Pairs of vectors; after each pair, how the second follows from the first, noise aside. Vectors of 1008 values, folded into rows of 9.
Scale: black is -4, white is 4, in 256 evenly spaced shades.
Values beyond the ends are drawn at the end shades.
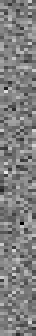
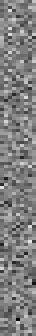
wrapped around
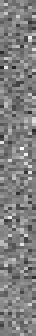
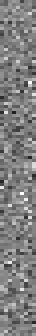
wrapped around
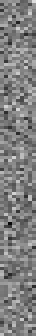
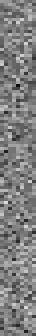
wrapped around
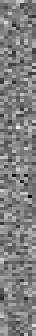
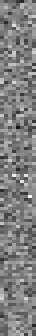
negated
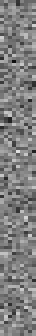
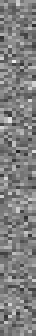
negated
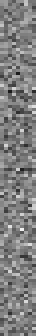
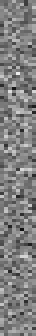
negated
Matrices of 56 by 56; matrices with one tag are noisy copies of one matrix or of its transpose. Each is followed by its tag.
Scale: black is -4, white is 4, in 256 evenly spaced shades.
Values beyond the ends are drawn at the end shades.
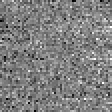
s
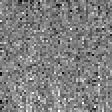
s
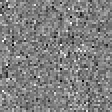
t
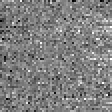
s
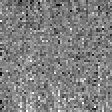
s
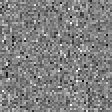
t
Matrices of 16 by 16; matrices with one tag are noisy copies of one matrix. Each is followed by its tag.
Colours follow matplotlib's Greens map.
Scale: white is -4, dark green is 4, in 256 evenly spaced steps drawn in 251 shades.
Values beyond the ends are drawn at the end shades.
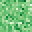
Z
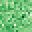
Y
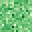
Y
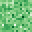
Y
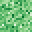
Y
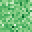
Y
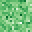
Z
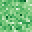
Z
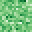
Z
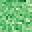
Z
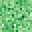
Y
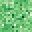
Y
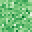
Y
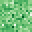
Y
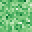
Z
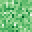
Y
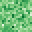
Y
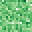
Z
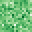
Y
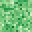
Y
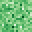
Y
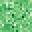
Y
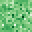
Y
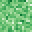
Z
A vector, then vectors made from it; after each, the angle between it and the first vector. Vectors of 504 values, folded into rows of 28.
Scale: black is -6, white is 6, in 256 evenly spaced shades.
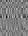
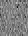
partly aligned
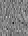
partly opposed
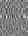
nearly opposite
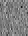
partly opposed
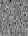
orthogonal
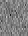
partly opposed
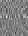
nearly opposite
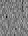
partly aligned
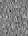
partly opposed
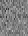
partly aligned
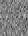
partly opposed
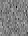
orthogonal
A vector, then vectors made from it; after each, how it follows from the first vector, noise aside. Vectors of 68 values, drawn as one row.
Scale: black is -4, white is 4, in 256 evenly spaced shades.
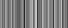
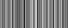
copied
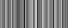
copied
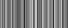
copied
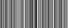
negated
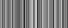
copied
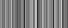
copied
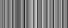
copied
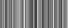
negated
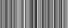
negated
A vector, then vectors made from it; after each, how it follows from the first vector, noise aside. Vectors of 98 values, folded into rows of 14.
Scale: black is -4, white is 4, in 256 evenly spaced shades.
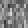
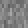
shrunk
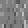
partly zeroed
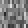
wrapped around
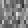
reversed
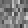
wrapped around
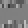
partly zeroed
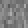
shrunk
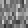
reversed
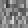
wrapped around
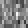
reversed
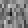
negated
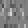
partly zeroed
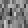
negated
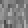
shrunk
